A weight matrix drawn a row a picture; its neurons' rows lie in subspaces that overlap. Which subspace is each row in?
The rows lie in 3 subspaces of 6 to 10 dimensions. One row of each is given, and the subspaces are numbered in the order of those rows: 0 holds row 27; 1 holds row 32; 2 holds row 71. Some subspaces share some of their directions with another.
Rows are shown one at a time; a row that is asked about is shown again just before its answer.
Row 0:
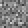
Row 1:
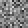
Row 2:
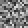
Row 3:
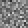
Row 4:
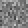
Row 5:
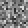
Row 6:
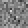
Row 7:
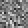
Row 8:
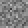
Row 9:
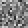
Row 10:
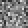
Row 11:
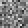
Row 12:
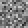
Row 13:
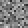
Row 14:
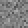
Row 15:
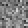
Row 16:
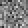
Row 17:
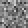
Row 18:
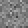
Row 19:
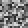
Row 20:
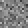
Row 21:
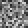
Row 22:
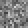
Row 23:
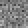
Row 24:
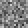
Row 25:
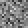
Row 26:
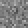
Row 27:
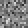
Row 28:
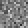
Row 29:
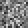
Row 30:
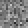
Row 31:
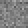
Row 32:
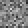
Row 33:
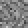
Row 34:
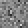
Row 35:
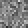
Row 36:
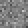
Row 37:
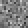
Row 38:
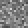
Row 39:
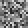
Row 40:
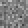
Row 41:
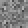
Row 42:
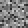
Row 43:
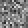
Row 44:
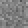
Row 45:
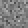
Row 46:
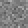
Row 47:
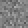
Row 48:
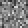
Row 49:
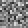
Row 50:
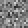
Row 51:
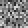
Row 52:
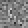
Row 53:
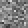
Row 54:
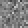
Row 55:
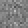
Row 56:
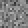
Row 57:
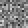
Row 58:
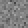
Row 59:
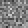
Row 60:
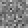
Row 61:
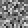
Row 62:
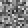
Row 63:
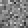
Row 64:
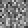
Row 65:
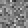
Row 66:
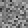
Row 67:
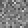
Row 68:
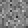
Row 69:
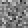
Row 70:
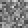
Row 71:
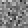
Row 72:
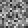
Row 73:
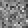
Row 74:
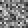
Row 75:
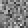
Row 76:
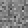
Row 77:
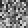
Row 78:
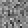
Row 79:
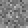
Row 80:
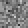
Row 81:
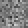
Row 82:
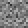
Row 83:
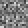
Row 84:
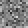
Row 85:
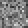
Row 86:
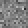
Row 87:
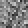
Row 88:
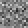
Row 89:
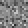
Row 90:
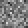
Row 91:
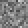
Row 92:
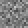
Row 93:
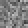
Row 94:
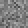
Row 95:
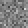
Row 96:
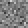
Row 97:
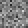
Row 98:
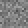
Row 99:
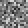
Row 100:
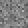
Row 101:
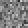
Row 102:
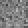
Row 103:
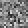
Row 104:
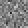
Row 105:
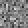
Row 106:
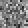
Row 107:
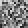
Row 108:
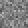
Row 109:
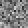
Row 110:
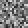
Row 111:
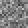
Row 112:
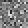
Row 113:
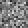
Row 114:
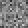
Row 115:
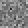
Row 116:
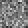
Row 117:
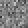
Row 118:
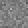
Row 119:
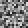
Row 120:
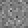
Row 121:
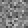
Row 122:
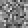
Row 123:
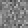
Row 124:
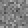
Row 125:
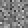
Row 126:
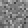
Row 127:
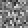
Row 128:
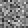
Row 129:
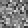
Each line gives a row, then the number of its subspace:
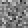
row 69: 2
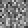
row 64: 0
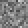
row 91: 0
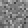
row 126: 0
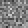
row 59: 0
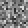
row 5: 0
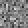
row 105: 0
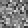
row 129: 2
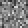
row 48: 2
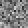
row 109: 0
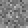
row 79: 1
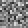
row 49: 0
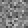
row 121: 2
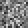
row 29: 1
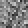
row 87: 2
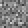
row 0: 0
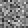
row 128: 0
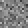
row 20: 2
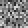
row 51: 1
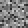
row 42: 1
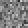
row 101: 2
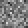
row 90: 0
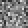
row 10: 2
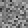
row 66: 2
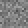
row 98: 2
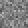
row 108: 0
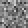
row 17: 2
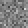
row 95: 2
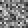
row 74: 2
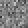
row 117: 0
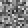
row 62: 1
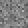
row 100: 2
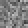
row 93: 2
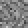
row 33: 2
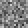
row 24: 1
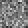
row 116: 2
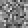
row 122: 2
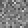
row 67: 0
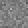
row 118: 1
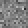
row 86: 2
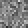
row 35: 2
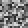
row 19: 0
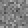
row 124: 0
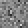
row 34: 0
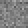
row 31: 2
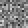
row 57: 1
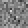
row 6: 0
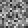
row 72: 1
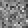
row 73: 2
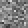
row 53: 2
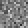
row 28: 1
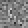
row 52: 0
